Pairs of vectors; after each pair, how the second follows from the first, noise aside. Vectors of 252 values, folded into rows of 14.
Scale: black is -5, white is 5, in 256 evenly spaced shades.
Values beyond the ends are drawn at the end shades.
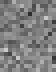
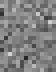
reversed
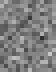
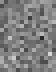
sign-scrambled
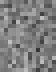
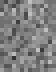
reversed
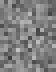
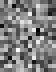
scaled up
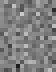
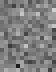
sign-scrambled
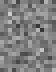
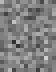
reversed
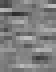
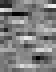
scaled up
